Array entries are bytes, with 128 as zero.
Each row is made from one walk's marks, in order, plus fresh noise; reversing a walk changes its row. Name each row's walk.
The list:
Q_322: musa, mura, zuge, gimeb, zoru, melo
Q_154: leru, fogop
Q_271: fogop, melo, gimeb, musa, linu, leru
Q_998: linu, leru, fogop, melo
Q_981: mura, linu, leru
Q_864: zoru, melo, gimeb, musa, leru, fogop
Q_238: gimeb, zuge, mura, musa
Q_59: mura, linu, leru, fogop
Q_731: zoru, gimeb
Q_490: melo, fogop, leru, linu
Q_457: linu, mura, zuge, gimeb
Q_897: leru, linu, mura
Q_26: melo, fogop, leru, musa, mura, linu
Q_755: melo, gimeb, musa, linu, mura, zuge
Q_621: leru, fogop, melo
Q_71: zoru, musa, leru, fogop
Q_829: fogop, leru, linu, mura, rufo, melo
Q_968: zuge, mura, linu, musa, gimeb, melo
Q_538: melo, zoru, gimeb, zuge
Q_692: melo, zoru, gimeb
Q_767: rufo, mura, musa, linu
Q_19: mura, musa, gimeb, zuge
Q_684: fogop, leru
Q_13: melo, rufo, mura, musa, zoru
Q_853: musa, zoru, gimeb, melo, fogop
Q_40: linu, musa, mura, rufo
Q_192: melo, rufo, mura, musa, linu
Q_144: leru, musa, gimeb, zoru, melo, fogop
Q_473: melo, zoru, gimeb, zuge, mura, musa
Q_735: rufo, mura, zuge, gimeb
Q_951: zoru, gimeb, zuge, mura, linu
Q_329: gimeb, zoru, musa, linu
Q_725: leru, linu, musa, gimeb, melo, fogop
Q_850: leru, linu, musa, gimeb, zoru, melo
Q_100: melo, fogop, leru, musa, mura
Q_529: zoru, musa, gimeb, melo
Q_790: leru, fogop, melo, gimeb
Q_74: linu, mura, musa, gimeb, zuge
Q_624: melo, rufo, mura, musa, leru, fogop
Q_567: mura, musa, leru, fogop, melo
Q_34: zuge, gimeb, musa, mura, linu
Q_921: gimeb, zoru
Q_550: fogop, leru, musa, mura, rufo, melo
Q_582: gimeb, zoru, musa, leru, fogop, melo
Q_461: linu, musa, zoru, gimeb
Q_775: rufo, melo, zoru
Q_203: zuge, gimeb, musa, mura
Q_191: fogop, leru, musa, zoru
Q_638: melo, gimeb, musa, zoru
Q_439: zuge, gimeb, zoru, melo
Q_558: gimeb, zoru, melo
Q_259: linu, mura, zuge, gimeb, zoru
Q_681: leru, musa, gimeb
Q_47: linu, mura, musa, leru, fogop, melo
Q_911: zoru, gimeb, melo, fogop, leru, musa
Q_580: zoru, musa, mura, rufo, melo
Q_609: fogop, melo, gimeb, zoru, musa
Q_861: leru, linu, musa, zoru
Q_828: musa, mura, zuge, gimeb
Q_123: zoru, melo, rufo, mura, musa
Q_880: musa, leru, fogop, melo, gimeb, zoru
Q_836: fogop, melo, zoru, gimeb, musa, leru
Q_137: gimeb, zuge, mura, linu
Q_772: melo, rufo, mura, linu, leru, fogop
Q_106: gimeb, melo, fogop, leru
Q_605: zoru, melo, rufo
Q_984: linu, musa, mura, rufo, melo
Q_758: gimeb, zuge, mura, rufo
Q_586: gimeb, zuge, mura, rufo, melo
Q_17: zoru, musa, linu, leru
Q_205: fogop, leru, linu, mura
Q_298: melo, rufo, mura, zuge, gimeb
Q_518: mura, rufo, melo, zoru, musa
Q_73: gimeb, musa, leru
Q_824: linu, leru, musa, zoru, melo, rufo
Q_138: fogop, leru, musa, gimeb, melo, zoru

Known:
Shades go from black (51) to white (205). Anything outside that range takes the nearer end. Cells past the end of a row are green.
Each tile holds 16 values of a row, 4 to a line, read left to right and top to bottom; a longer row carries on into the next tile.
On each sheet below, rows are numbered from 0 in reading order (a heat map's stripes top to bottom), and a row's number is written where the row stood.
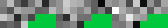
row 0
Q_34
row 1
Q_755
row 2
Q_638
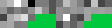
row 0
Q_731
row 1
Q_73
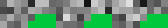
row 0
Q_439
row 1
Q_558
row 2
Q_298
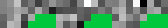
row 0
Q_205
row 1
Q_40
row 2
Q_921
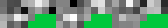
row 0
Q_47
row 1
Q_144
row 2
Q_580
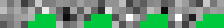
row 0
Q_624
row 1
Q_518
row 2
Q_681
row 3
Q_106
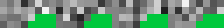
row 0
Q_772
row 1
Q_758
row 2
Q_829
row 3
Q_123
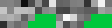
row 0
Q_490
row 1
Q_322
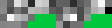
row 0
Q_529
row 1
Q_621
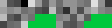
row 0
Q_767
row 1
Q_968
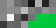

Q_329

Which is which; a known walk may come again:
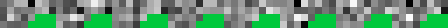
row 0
Q_558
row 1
Q_47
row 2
Q_829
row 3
Q_439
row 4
Q_624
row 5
Q_259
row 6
Q_123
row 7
Q_861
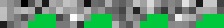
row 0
Q_192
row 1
Q_692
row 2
Q_567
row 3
Q_529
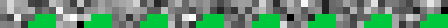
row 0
Q_538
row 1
Q_138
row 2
Q_238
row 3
Q_457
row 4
Q_968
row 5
Q_19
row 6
Q_981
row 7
Q_984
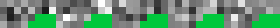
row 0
Q_518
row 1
Q_853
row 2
Q_203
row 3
Q_550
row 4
Q_605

